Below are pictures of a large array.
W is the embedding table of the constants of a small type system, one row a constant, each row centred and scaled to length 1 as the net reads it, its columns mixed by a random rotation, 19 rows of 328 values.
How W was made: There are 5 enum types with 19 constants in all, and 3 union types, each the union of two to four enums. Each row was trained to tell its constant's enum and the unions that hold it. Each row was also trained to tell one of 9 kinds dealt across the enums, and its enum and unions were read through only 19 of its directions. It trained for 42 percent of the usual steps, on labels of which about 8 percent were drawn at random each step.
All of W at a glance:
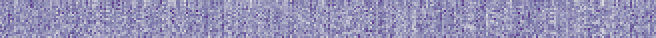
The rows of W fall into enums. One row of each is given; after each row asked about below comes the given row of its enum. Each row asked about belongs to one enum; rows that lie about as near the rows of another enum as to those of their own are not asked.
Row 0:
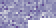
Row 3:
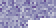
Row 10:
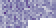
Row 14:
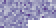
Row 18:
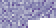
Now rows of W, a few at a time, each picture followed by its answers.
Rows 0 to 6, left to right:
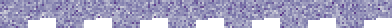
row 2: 0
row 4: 10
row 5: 14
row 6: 10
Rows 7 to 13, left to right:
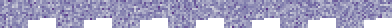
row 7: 14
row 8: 10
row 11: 10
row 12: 14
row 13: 14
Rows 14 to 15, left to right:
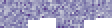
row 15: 0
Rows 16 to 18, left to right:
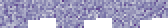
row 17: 18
